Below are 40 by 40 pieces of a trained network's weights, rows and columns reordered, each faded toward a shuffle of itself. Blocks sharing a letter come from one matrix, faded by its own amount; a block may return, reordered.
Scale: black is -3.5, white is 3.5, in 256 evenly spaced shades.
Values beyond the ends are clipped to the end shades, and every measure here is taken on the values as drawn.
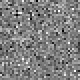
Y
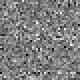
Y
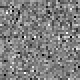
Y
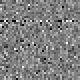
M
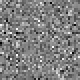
M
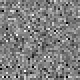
Y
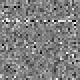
M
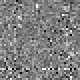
M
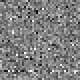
Y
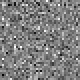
M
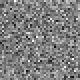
Y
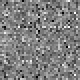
M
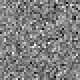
M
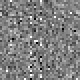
M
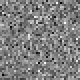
Y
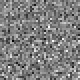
Y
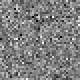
Y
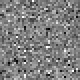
M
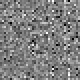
M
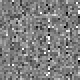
M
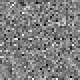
Y
